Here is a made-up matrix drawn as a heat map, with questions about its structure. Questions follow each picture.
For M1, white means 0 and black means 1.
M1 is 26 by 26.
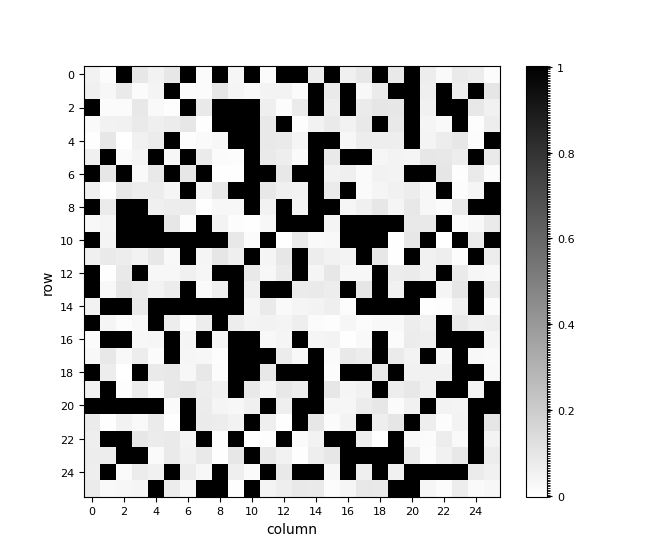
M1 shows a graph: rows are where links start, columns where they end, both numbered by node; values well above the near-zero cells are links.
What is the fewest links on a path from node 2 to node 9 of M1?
1
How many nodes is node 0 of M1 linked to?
9
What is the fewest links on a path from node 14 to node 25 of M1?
2
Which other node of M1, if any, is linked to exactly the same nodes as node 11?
node 21
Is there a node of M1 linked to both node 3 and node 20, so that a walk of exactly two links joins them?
no
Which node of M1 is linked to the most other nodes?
node 10
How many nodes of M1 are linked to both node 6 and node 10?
6
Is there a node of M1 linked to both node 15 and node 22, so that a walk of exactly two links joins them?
no
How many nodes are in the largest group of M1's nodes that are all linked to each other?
4
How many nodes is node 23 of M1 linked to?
8
